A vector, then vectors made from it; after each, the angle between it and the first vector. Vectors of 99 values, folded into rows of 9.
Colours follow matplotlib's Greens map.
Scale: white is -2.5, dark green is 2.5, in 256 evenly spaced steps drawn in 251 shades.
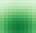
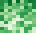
partly opposed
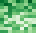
partly opposed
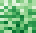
partly aligned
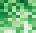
partly opposed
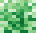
partly aligned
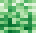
partly aligned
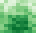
nearly parallel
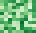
orthogonal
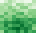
nearly parallel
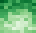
nearly opposite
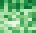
partly opposed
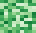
orthogonal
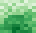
nearly parallel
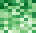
partly opposed
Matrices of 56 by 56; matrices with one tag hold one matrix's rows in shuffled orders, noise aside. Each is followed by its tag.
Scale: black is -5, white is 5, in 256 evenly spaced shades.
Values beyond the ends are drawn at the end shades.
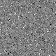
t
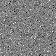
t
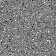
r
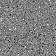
t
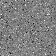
r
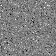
r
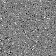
r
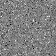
r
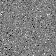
r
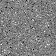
r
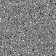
t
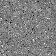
r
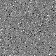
t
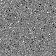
t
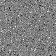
t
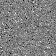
r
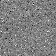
r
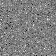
r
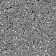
r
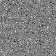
t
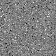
r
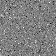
t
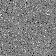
r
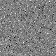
t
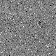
t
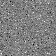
r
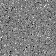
r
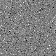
t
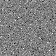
t
